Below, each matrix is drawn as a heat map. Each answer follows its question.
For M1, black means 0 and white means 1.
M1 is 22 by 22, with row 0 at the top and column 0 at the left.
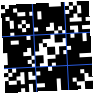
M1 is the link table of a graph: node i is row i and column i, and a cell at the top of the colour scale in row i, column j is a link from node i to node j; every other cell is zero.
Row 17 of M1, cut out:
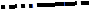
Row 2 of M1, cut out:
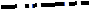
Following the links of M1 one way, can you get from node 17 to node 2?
yes
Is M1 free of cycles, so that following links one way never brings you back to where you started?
no
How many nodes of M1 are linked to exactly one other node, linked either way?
0
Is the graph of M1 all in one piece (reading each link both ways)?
yes
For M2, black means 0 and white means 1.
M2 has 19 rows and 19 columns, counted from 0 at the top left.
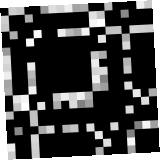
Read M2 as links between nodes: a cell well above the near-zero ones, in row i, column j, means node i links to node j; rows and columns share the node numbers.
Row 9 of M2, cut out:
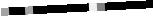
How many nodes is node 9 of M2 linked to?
4
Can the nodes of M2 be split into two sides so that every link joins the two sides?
yes
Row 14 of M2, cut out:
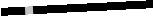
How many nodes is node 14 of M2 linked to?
1
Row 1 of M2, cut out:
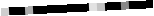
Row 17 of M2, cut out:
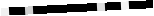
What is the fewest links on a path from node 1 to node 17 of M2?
2
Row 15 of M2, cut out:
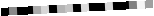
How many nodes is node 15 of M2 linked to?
10
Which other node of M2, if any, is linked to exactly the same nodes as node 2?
node 6
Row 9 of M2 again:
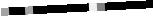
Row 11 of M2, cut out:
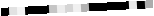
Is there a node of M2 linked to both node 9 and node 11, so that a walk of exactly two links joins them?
no
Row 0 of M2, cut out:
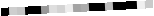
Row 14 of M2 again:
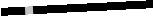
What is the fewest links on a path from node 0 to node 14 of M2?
3
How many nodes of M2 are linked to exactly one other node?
1
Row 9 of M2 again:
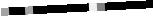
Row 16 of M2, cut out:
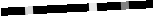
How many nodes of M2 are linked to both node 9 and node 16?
2
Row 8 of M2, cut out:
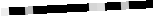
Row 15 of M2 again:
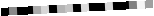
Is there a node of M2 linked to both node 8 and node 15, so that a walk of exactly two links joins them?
no
